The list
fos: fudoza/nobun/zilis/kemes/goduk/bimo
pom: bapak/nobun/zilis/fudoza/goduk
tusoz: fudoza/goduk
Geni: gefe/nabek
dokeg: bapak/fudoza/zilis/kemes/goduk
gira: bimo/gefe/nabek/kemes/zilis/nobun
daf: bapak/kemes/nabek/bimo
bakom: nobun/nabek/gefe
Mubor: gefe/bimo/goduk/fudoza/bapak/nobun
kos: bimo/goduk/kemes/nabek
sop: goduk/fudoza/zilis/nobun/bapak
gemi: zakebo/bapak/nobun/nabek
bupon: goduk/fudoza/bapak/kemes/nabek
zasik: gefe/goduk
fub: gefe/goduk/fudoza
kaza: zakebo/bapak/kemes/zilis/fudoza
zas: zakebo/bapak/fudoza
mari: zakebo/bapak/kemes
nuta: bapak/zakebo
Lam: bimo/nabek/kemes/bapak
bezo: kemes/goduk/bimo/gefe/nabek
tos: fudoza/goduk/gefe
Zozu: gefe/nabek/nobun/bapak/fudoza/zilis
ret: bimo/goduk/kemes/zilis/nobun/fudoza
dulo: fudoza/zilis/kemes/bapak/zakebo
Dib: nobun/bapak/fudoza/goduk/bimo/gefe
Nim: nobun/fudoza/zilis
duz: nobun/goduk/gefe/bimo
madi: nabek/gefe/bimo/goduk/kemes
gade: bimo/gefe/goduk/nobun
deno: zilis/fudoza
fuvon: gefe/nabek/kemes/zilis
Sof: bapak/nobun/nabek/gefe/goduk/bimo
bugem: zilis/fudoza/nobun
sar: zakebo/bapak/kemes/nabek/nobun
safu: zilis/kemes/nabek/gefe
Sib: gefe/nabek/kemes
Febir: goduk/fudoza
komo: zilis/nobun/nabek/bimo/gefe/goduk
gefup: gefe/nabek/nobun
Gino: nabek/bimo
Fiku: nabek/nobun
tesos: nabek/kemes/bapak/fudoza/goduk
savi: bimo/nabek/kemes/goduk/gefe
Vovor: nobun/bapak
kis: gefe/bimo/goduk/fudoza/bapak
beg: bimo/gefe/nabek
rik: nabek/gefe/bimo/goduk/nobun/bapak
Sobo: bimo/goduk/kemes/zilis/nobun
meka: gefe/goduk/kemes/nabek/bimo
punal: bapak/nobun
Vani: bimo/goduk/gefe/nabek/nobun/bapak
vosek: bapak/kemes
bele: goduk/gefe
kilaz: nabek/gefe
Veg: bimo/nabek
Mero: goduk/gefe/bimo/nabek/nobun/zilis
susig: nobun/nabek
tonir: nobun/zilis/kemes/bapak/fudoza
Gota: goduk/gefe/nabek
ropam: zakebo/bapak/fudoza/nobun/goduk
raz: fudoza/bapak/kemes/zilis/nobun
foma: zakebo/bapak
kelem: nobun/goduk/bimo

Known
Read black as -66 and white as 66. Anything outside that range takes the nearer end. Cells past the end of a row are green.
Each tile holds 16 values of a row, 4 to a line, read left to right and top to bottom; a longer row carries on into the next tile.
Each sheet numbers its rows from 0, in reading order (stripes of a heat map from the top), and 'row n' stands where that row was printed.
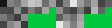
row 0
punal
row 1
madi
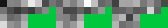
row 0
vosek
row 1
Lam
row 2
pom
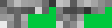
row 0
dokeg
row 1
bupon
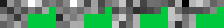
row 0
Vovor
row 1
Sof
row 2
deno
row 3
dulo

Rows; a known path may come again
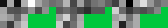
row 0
foma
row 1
deno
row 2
dulo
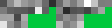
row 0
dokeg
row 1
Lam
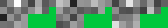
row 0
Sof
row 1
gemi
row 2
madi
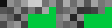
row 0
punal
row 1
bugem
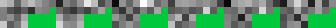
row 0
bupon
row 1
vosek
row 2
Vovor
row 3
pom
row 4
ropam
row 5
gade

